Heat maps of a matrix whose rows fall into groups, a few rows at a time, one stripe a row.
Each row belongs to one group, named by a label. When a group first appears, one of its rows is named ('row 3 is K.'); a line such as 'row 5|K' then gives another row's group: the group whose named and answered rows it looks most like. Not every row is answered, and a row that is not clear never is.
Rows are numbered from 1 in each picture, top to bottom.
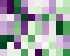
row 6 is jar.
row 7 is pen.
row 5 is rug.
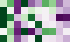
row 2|pen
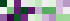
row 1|pen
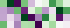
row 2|rug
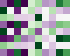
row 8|rug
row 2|pen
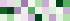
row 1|rug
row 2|jar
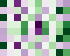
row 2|rug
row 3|pen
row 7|pen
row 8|rug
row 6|rug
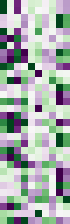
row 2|pen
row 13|rug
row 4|rug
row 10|jar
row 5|pen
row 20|rug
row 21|rug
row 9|rug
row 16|pen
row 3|rug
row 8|rug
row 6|rug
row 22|jar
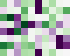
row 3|jar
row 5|rug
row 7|jar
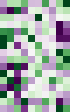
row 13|rug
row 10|rug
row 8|rug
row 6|jar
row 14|pen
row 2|rug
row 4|jar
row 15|jar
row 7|pen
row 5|jar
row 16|rug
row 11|pen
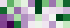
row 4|rug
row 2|pen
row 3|rug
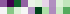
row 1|rug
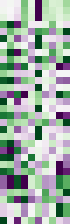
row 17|jar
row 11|pen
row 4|jar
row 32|pen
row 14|rug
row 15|pen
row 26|rug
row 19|pen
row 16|pen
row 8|jar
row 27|rug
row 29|jar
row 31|rug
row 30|rug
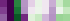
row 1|rug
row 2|rug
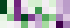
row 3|jar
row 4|jar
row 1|pen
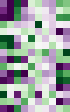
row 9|rug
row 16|rug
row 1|rug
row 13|jar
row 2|rug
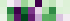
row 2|jar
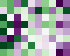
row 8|jar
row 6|rug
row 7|jar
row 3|pen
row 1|jar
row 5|pen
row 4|jar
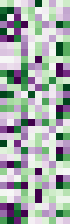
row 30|rug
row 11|jar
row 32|jar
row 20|rug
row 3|pen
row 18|jar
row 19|rug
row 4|rug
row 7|rug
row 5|pen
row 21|pen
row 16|jar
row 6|rug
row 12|jar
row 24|rug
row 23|rug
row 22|jar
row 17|rug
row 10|jar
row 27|rug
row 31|rug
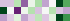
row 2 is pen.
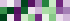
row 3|pen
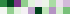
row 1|jar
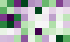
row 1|jar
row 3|rug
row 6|rug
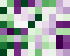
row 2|pen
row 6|jar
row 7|jar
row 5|rug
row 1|jar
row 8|pen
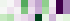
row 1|jar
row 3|pen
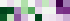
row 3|pen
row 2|jar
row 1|jar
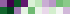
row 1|rug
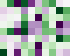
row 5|jar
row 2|rug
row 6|rug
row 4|jar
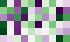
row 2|jar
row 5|pen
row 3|rug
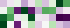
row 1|rug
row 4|pen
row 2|jar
